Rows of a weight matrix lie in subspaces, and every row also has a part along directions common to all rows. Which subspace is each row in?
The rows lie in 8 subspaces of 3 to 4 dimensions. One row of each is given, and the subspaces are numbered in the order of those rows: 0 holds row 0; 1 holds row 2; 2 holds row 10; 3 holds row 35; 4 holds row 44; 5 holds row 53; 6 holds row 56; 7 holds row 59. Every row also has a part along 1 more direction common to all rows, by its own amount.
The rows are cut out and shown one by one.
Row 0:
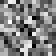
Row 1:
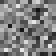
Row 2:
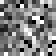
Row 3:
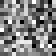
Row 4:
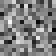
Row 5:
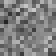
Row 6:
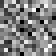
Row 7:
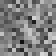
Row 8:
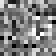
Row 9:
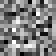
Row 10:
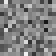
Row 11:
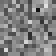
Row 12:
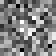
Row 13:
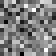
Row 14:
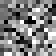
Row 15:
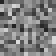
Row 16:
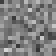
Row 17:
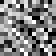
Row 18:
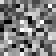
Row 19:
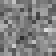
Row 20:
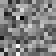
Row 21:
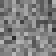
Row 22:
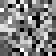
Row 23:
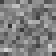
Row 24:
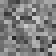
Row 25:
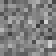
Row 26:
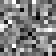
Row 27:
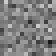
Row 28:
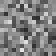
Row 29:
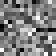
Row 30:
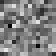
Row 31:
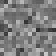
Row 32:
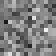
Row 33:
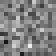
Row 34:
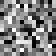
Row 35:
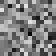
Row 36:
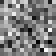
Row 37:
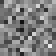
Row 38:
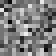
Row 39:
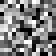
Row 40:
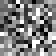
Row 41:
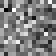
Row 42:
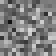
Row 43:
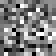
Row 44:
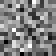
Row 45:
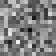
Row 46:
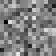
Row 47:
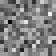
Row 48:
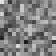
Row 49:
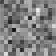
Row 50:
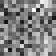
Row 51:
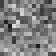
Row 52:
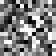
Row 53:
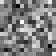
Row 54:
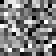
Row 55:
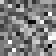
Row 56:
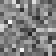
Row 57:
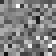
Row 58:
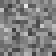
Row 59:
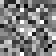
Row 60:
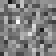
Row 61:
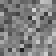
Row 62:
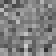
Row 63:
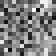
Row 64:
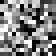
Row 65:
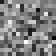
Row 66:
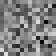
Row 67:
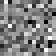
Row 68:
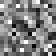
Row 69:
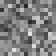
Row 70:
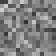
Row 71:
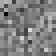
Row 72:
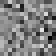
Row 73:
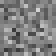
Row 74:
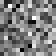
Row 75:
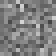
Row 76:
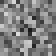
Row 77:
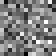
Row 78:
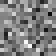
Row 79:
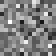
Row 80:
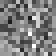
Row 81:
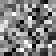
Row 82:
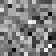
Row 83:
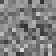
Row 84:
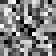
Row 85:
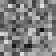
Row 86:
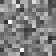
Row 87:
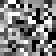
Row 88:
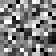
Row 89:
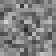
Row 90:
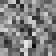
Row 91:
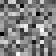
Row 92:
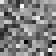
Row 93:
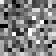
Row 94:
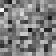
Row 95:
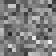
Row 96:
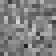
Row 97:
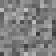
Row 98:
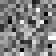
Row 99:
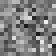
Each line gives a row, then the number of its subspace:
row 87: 4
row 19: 6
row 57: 1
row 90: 0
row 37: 7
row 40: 4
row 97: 4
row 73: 3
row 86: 6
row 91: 4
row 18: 2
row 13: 7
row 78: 6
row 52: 5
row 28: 0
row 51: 5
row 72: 3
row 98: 2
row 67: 2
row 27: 2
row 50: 7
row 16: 3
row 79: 2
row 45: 2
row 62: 0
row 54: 0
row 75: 3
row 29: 6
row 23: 5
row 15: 2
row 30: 5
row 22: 3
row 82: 3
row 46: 6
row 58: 3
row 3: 5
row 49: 3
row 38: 0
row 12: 7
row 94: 0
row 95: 2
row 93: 0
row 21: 5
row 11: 7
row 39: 1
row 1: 5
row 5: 7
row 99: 1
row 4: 5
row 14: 6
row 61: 7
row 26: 6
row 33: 4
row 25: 2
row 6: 7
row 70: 6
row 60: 4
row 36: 2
